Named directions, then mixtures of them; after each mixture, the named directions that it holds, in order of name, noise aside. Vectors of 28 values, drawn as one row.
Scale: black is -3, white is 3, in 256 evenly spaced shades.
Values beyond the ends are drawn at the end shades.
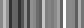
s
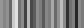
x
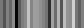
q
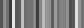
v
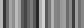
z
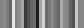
v, z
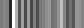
v, x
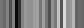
q, s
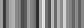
q, z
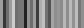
q, v, z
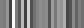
q, v, x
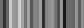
s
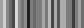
q, s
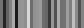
q, s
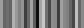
v, z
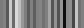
q, s, x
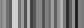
x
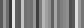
v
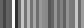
q, s, v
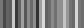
q, v, z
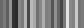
x
